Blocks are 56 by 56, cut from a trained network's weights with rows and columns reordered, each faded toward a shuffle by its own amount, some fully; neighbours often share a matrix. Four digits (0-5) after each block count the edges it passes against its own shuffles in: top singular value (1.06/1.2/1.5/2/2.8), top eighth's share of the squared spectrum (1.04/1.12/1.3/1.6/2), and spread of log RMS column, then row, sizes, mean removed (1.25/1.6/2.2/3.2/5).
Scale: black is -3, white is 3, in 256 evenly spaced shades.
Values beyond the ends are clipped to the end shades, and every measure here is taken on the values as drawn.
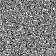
0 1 0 0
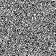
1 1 0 0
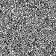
0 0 0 0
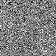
2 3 0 1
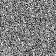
0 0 0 0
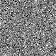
0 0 0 0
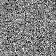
2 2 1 1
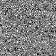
2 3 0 2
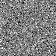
0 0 0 0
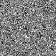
2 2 0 1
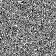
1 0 0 0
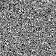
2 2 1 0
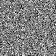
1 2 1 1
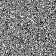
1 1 0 0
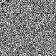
2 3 1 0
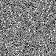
0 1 0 0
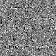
2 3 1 1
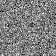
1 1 0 0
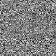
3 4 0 2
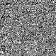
2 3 0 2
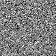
0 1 0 0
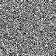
2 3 1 1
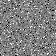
0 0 0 0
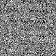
2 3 2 1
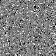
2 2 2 0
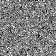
1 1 0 0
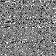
2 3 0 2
